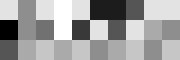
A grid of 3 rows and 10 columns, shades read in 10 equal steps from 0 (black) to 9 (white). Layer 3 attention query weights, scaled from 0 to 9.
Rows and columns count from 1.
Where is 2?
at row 2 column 5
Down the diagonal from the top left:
8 5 7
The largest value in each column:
8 6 8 9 8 8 6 8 8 8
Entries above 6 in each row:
6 3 4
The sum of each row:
59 50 59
